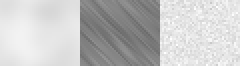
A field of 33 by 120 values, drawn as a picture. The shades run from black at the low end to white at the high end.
It is made of 1 by 3 panels. Panel 1,1: very high, smooth, faint in contrast. Panel 1,2: middling, slanting down to the right, faint in contrast. Panel 1,3: very high, fine-grained, faint in contrast.
